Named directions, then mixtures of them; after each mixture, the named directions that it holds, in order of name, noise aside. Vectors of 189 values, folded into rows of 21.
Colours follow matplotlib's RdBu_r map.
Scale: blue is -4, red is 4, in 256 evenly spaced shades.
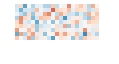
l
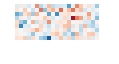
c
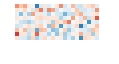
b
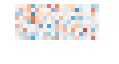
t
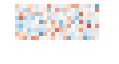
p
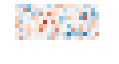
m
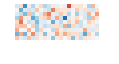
l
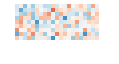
l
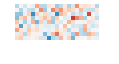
c, l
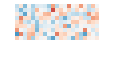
l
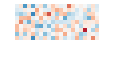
l, t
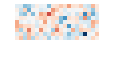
l, m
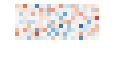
b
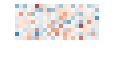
b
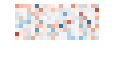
b, p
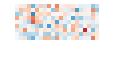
t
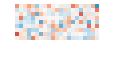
b, p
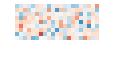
p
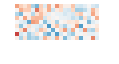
b, t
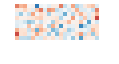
b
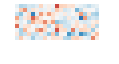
m, t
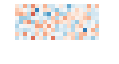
l, t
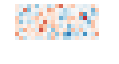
b, m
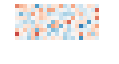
b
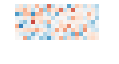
c, t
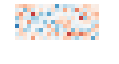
m, t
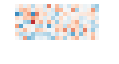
c, t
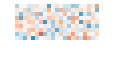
p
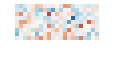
b, c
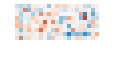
m
